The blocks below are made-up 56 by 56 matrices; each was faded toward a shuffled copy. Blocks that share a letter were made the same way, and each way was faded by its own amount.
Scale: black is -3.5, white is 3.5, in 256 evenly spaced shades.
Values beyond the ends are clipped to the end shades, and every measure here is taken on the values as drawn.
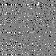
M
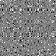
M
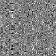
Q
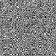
Q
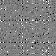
M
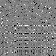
M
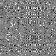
M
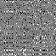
M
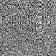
Q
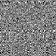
Q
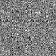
Q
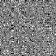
Q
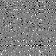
M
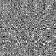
Q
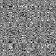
Q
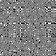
M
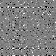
M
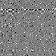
M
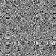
Q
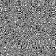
Q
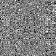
Q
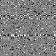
M
